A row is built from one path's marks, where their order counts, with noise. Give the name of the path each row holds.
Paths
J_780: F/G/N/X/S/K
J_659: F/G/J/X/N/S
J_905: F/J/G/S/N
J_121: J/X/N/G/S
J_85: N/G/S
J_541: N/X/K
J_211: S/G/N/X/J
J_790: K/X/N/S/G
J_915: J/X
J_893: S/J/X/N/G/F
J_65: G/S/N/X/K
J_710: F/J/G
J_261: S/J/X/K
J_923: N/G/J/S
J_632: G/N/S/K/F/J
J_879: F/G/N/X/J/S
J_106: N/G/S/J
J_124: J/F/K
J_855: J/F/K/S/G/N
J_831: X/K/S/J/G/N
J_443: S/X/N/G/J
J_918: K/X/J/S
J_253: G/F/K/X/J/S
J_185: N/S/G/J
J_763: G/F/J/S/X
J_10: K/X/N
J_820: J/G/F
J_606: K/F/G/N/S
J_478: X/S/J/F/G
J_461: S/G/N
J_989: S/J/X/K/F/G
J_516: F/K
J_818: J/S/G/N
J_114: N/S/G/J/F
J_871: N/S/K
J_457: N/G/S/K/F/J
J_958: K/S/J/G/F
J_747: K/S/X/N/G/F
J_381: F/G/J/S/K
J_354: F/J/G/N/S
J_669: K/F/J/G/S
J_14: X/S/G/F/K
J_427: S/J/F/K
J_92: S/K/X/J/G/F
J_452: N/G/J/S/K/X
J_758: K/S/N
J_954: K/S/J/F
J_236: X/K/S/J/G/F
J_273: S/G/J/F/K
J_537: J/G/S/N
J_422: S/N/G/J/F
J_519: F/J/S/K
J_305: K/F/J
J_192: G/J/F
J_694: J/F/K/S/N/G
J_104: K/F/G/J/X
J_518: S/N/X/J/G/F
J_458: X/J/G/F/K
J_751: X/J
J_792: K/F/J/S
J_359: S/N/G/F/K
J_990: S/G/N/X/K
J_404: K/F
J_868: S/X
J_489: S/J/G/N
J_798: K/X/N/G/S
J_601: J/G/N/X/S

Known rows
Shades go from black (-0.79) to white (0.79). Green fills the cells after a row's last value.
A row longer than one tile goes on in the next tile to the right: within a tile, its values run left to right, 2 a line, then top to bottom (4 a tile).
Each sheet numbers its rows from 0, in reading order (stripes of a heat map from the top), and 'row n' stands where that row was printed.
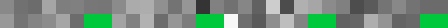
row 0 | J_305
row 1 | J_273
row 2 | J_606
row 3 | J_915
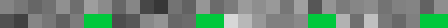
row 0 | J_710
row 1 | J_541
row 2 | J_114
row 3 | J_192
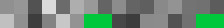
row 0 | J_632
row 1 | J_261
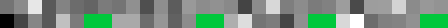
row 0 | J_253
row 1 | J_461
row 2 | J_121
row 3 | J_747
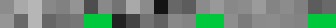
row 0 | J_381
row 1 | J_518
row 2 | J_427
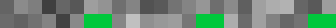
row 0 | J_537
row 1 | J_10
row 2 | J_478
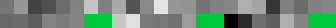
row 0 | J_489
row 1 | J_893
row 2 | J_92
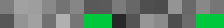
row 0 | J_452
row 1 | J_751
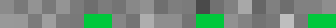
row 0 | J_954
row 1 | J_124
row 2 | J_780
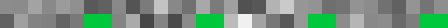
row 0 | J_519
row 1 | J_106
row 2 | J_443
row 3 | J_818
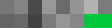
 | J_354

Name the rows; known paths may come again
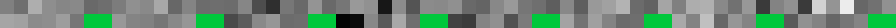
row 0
J_792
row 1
J_359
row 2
J_541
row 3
J_458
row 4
J_261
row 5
J_478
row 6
J_273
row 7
J_763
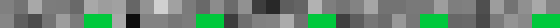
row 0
J_669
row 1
J_989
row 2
J_601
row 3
J_879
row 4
J_354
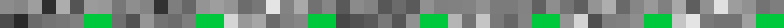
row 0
J_236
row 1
J_820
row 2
J_659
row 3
J_65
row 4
J_192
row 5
J_798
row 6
J_893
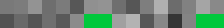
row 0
J_905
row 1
J_85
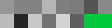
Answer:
J_104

